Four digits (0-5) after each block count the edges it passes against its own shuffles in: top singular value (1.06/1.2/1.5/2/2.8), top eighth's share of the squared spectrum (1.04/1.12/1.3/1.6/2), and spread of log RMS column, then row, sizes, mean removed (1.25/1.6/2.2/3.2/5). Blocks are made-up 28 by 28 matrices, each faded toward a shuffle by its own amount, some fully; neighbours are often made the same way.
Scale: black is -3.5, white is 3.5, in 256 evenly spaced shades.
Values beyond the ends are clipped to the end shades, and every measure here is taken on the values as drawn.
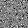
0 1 0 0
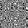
3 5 2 2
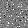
2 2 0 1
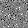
1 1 0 0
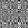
4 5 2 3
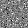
2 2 0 0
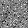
0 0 0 0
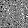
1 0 0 0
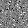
0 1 0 0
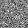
1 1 0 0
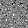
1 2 0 0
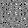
3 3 1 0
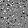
2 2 0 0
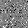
2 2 0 1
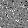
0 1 0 0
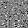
3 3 0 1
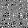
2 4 1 1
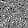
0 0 0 0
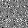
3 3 0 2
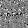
2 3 0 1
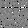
3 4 0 1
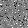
1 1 0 1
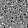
1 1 0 0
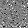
2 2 0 0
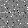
1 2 0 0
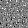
0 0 0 0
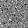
0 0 0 0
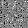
1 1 1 0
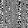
1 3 3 0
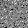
0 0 0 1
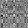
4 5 3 2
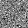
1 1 0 0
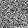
1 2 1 0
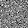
0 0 0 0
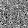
0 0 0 1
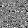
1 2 0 2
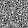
0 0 0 1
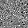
1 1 0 0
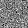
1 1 0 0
